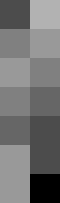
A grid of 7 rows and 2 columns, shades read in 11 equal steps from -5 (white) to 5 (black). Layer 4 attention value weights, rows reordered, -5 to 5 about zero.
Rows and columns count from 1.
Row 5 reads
1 2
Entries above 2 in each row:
0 0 0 0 0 0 1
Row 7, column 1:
-1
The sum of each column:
0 7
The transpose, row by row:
2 0 -1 0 1 -1 -1 | -2 -1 0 1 2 2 5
